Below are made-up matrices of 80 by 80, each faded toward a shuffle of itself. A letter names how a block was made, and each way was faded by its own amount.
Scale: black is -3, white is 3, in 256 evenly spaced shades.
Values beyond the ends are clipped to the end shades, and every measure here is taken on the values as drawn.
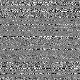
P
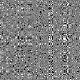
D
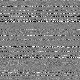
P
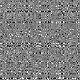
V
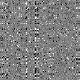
D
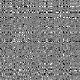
V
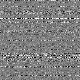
P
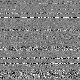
P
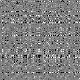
V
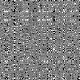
D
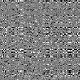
V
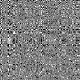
D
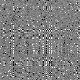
D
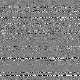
P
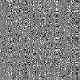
D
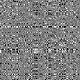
V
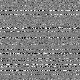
P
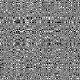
V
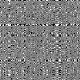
V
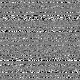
P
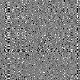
D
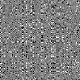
D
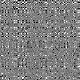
V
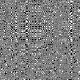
D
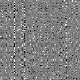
D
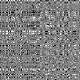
V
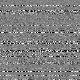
P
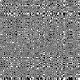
V
